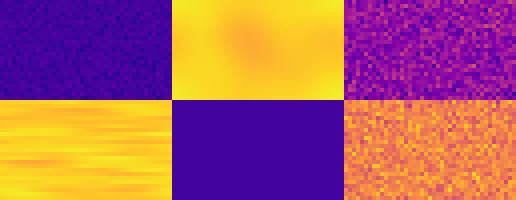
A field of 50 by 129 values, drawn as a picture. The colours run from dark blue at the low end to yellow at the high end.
It is made of 2 by 3 panels. Panel 1,1: very low, fine-grained, faint in contrast. Panel 1,2: very high, smooth, faint in contrast. Panel 1,3: low, fine-grained. Panel 2,1: very high, streaked across, faint in contrast. Panel 2,2: very low, flat. Panel 2,3: high, fine-grained.
